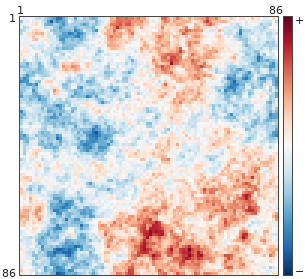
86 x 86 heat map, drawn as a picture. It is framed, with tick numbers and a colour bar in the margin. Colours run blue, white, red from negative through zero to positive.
No single row or column stands out from its neighbours. There are no regular stripes. The values follow a bell shape.
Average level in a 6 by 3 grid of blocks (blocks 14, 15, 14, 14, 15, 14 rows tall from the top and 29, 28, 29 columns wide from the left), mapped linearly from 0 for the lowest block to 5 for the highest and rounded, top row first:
142
131
021
223
144
054
